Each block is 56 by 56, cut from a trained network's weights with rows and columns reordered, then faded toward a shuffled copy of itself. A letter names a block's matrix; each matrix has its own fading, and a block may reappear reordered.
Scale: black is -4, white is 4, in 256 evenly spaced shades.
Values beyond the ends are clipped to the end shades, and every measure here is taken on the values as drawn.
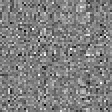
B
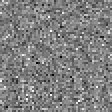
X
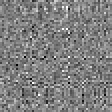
B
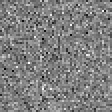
X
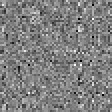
B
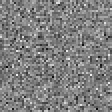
X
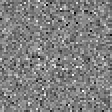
X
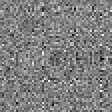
B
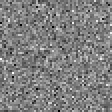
X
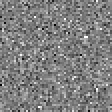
X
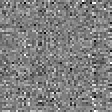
B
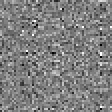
B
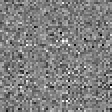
B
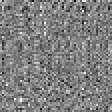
B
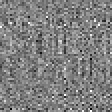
B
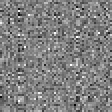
B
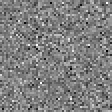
X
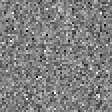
X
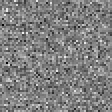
X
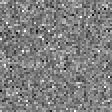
X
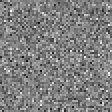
X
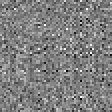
B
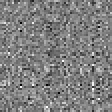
B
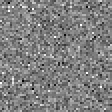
X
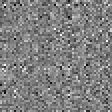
B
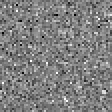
X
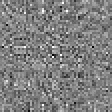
B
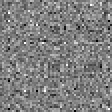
B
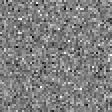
X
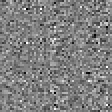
B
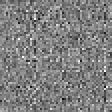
B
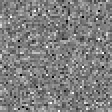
X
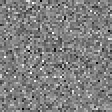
X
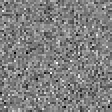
X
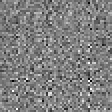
B
